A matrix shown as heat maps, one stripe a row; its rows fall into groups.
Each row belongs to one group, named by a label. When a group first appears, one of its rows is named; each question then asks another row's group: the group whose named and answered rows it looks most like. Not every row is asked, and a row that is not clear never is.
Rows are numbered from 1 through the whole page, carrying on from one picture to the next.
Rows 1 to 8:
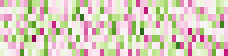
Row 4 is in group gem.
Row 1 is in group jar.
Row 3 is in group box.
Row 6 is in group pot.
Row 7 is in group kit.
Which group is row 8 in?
gem
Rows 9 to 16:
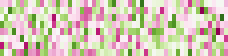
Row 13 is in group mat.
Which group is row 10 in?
pot
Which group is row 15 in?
jar
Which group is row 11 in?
gem
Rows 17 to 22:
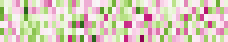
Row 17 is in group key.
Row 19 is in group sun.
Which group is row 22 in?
gem
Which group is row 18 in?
kit
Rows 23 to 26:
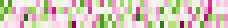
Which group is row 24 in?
jar
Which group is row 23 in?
pot
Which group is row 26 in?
kit
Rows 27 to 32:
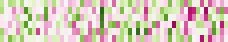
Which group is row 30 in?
key
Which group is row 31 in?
key
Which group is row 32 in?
pot
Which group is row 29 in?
jar
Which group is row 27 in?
pot
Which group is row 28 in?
kit
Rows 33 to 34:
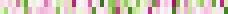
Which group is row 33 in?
key
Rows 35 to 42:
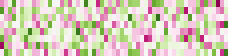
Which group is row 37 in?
pot
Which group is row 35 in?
mat
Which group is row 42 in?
mat
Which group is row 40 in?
sun
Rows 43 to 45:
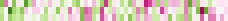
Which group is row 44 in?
pot
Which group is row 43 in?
sun
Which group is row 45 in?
pot
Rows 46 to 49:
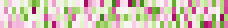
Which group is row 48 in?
key
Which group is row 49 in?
kit
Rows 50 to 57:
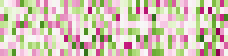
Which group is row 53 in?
gem
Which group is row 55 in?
key
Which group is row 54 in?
mat
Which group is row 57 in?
mat
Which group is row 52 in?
mat
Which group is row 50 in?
key
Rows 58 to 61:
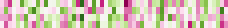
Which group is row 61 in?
box
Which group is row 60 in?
box
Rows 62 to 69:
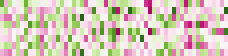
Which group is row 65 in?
jar
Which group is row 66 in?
key
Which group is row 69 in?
box
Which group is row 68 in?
jar
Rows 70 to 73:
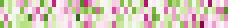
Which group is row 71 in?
mat
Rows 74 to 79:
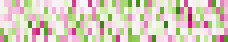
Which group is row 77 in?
jar
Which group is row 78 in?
pot
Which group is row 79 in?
mat
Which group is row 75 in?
kit
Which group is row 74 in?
key
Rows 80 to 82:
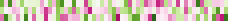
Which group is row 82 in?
mat
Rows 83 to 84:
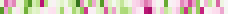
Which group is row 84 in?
sun
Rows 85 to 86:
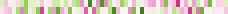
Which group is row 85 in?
sun
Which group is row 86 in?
box
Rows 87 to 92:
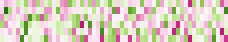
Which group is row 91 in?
key
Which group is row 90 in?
sun
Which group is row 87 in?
box
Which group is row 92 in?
gem
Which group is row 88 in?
mat
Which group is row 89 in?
jar
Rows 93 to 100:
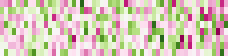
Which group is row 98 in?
kit
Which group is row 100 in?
gem
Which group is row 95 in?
kit
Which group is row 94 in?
pot
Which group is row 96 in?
mat
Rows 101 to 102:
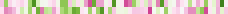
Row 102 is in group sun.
